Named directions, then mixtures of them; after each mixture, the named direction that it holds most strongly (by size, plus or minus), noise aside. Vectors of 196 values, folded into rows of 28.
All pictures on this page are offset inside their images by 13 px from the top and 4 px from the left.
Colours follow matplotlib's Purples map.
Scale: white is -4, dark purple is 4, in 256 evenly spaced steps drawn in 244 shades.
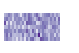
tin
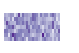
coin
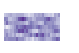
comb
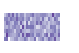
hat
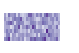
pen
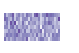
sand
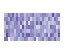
hat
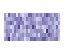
pen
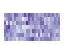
comb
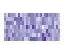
pen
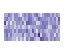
tin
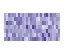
pen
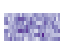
comb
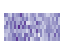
tin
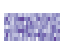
comb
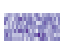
tin
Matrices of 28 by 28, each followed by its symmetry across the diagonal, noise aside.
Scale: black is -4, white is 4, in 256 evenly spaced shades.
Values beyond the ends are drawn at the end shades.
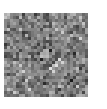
symmetric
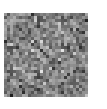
symmetric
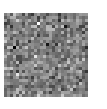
antisymmetric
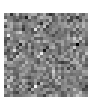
antisymmetric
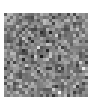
symmetric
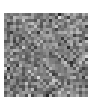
antisymmetric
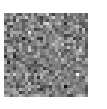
antisymmetric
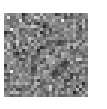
symmetric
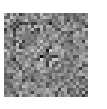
symmetric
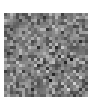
symmetric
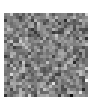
antisymmetric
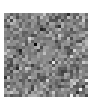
symmetric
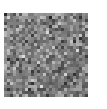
symmetric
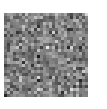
antisymmetric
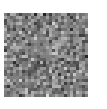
antisymmetric
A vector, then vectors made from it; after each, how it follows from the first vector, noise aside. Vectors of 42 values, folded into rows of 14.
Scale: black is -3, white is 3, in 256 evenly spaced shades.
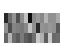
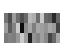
wrapped around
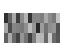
copied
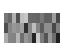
reversed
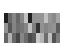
copied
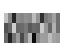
wrapped around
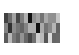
copied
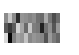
wrapped around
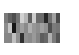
wrapped around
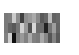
wrapped around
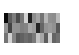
copied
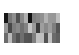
copied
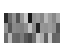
copied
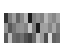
copied
